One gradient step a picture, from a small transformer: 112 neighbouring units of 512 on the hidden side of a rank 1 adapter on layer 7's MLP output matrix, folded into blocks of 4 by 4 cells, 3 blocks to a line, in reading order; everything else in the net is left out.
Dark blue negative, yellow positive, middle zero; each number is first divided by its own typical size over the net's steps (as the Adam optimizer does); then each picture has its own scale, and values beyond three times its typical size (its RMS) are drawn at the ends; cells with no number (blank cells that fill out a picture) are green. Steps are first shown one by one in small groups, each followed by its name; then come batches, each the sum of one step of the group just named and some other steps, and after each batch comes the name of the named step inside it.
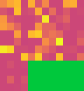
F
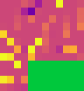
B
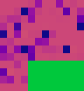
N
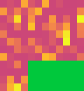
B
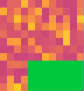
B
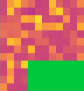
B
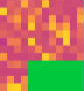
B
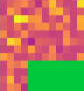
B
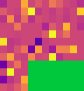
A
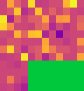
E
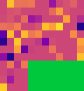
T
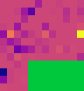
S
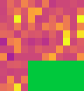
T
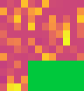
A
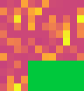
A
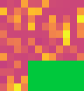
A
